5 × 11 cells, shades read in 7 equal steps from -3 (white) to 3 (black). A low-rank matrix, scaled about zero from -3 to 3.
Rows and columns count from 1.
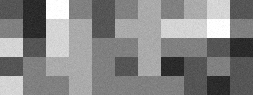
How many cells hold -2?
7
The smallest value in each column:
-2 0 -3 -1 0 -1 -1 -2 -2 -3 0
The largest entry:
2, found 5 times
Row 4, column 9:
1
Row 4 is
1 0 -1 -1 0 1 -1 2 1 0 1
